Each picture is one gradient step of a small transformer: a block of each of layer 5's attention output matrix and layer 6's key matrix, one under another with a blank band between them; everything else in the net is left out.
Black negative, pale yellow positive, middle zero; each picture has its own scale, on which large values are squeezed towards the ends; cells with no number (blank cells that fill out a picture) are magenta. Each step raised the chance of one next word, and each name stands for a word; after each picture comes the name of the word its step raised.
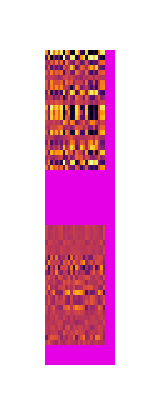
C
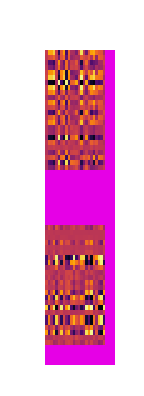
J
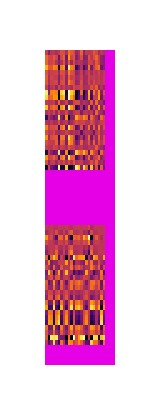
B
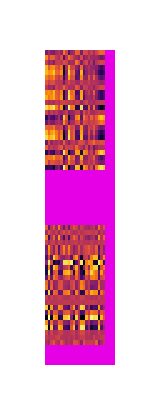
B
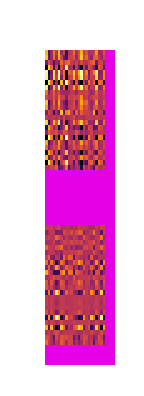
J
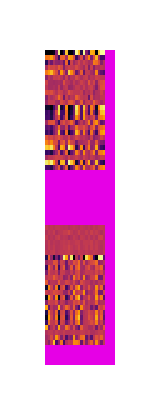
C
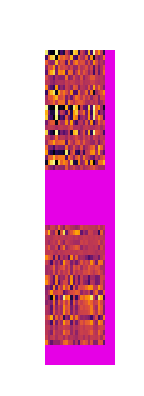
C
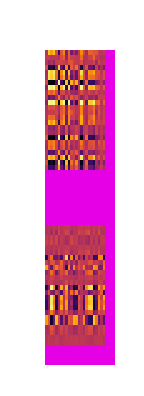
J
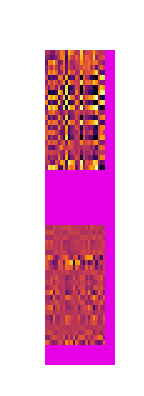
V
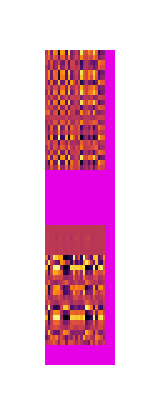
J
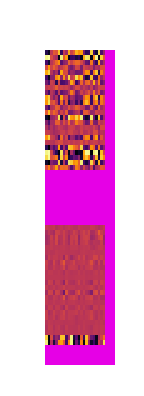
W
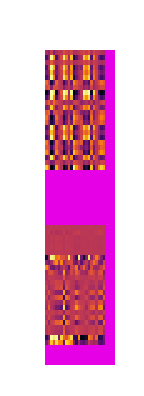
B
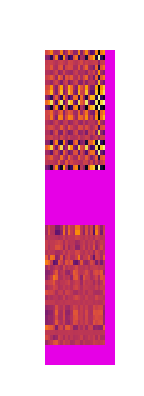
V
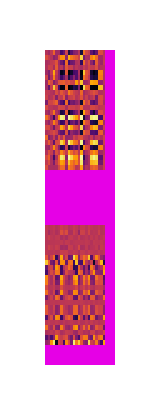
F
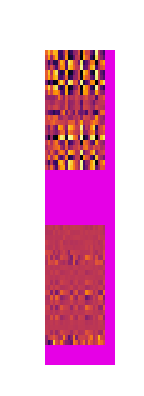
J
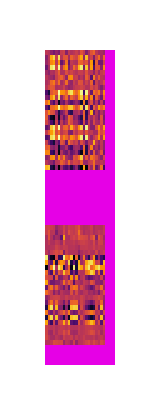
B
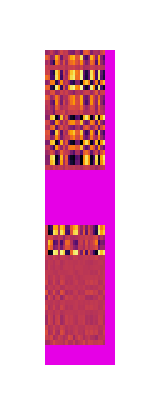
F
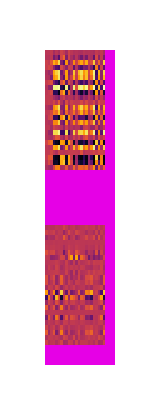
F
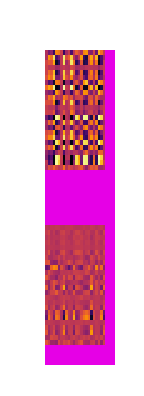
F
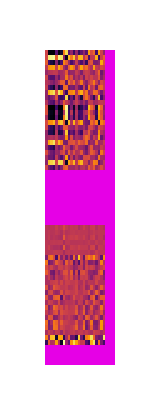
C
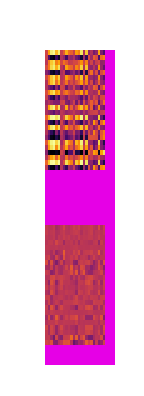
W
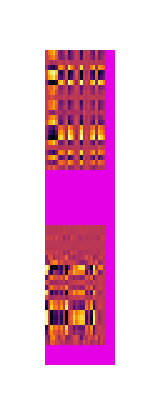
J
